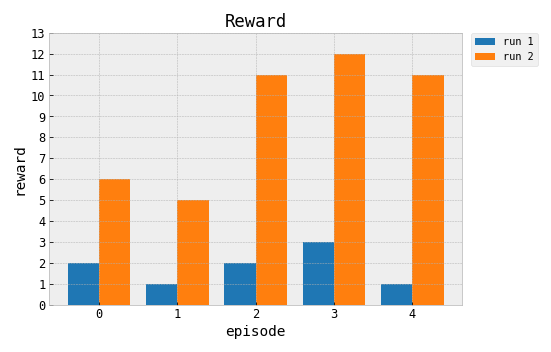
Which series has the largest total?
run 2
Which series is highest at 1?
run 2
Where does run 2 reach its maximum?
3
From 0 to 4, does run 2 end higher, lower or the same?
higher
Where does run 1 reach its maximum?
3
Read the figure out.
Title: Reward
x-axis: episode, ticks 0 1 2 3 4
y-axis: reward, ticks 0 1 2 3 4 5 6 7 8 9 10 11 12 13
Legend: run 1, run 2
Values:
run 1: 2 1 2 3 1
run 2: 6 5 11 12 11
